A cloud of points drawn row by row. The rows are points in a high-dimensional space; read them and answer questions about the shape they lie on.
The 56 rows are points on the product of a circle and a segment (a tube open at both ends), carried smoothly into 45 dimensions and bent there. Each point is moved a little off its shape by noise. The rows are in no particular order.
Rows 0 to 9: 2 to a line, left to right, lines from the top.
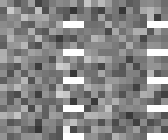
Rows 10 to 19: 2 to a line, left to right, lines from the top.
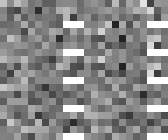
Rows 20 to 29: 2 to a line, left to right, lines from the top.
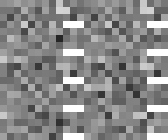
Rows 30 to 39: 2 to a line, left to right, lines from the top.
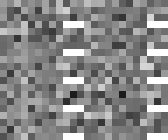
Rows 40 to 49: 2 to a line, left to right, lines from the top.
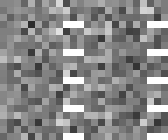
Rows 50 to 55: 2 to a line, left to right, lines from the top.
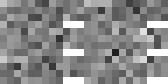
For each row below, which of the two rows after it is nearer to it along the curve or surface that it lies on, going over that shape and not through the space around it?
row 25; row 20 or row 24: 20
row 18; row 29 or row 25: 29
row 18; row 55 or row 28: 55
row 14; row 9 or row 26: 9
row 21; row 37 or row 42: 37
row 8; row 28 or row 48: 28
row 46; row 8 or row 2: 2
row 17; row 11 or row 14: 11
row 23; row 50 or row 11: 11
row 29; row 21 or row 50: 50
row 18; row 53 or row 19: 53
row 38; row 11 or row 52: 11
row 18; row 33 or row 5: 33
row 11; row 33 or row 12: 12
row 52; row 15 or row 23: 23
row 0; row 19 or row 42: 42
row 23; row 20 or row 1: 20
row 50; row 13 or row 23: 13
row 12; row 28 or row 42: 42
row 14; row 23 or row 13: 13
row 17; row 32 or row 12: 12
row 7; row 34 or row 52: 34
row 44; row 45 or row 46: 45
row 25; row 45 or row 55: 45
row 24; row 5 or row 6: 5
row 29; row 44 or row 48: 44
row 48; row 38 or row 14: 38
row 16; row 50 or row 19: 19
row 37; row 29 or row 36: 36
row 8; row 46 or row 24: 24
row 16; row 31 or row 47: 47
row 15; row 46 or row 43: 43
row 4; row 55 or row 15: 15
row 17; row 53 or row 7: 53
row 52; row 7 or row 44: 44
